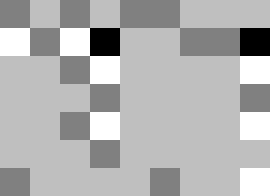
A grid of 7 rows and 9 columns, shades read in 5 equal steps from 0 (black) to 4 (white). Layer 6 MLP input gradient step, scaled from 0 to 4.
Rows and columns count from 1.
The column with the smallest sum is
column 4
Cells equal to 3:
40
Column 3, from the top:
2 4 2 3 2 3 3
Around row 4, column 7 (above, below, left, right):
3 3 3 3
